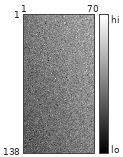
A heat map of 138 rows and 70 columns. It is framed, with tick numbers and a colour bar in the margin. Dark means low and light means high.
Ninth with the highest average: top right. Stripes: none. Slope: up to the top right. Odd rows or columns: none. Ninth with the lowest average: bottom left. Mirror symmetry: none.
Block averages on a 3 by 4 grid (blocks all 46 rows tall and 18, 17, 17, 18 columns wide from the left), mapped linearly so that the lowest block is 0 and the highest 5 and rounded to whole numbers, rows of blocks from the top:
2345 | 1234 | 0123
